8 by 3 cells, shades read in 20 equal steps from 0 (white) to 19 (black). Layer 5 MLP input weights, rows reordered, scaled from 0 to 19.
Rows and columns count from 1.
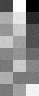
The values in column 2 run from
0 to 10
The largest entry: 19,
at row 1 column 3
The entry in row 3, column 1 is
8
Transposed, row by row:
14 6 8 4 9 10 6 10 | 0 2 4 7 8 4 10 7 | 19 16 13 13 11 9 10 1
